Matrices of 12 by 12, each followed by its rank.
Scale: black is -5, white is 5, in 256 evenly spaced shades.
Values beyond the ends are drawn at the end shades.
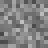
full rank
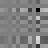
one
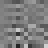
two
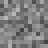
full rank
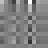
one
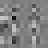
two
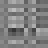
one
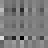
one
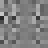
two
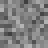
full rank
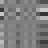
one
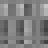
one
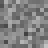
full rank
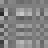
one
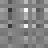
one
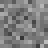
full rank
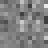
two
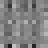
two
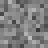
full rank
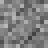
full rank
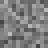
full rank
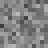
full rank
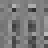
two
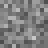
full rank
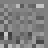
two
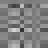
one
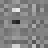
two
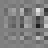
one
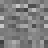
two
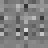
two
